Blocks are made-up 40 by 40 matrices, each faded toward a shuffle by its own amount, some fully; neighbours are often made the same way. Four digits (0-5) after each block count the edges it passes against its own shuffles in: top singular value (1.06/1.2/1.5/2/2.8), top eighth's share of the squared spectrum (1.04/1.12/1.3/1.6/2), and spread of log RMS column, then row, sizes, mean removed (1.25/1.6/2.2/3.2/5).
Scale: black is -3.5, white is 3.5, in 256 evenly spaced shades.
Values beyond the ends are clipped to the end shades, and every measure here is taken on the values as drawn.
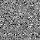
1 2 0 2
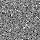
0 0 0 0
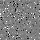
1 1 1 0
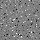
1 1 0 0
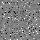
2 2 0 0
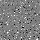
0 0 0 0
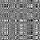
5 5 3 3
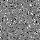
0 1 0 0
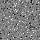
0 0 0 0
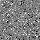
2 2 0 0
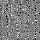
3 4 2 1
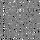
3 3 1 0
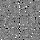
3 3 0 0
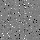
2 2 0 0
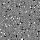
1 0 0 0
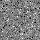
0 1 0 0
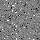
1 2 0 0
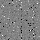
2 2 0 0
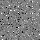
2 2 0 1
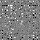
2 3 2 2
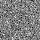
1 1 0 0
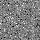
0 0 0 0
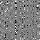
3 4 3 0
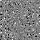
2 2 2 0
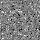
2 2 0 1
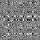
4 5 2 3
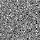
1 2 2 0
